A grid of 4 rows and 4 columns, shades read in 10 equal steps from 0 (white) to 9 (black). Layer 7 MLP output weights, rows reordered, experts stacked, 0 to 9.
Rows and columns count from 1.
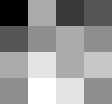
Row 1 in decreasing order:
9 7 6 3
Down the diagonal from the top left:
9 4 3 4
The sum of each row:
25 17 9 9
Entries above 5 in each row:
3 1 0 0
